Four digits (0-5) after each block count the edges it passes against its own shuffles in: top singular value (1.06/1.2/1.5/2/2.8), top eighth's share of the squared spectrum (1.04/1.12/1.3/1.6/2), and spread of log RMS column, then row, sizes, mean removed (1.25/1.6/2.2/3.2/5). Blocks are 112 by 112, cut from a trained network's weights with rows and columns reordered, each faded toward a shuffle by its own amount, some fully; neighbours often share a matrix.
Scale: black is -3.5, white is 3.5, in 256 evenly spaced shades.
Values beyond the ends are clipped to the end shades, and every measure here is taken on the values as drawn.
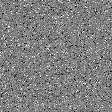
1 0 0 0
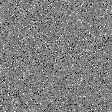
0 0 0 0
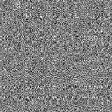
4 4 2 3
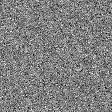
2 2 0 0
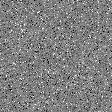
0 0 0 0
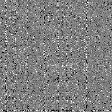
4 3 3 1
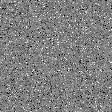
0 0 0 0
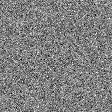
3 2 0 0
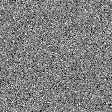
0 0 0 0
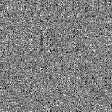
3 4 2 2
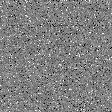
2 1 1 0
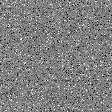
1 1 0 0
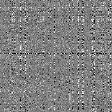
4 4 4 2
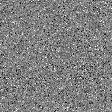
2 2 0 1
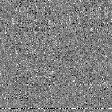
3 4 2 2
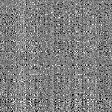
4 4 2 4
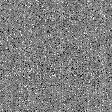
2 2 0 1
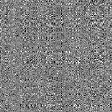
4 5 3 3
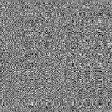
4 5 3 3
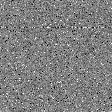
2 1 0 1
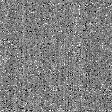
2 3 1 2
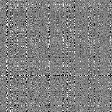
4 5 4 2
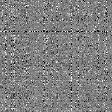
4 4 3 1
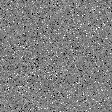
1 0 0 0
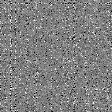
3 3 3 1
